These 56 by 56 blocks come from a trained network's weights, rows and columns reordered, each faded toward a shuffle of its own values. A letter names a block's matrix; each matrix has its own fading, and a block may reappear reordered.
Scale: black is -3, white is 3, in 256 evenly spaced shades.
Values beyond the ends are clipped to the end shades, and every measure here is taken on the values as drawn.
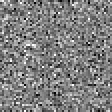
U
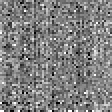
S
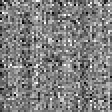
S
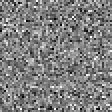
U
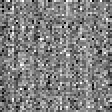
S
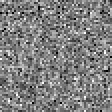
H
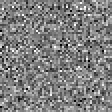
U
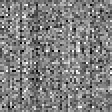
S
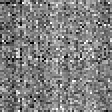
S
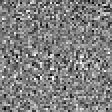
U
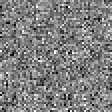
U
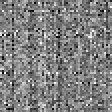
S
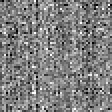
S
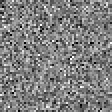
H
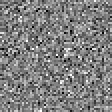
H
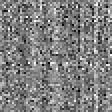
S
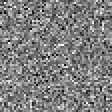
H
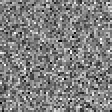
H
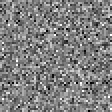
H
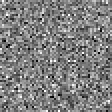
U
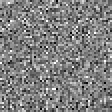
U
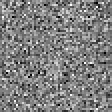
U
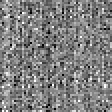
S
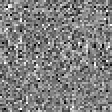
U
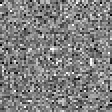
U
